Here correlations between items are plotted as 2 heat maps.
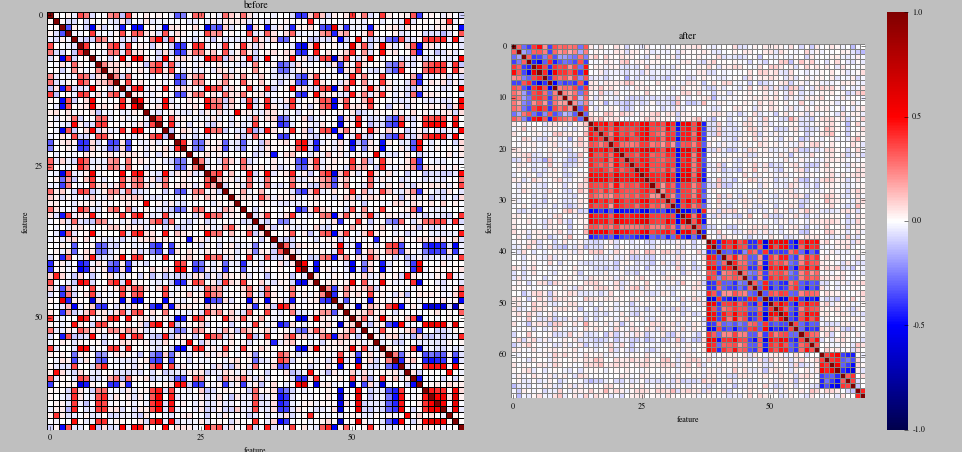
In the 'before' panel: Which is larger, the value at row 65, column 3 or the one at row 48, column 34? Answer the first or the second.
the first
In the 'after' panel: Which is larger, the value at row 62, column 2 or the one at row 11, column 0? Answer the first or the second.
the second
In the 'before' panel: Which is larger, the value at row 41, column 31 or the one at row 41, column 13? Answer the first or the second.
the first
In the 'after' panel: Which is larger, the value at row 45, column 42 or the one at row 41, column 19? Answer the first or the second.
the first
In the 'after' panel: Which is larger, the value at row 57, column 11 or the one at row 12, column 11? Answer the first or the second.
the second
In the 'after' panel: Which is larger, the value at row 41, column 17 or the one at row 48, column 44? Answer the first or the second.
the second
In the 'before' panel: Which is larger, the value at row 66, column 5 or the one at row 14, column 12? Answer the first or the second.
the second
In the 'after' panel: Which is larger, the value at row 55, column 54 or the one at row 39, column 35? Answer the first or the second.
the first
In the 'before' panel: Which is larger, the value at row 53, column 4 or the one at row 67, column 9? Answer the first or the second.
the second
